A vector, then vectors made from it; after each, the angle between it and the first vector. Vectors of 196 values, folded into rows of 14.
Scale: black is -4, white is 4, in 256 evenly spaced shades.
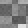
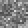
partly aligned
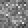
partly opposed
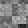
nearly opposite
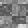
nearly parallel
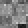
nearly opposite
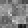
nearly opposite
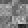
nearly opposite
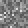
orthogonal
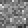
partly opposed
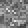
partly opposed
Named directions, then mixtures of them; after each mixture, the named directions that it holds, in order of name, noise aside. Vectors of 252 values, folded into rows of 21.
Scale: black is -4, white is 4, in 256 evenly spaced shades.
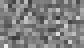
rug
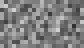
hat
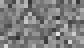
rug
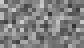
hat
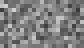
hat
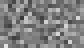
rug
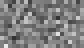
rug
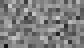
rug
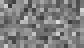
hat, rug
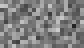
hat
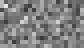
hat, rug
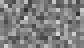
hat, rug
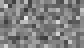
hat, rug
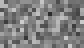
hat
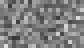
rug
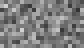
hat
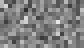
hat, rug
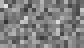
hat, rug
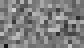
hat, rug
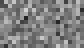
hat, rug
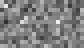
hat, rug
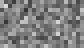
hat, rug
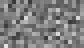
rug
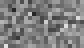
hat, rug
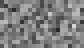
hat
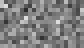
hat, rug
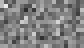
hat, rug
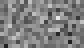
hat, rug
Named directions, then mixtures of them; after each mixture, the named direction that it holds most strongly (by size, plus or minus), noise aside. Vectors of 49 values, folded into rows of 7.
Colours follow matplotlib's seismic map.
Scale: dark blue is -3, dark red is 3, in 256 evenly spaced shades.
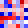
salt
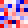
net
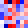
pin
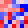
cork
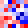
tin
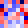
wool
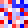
cork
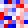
pin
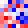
tin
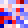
net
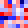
salt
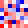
net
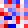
pin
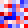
salt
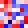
cork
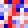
pin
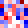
wool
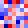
pin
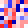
net
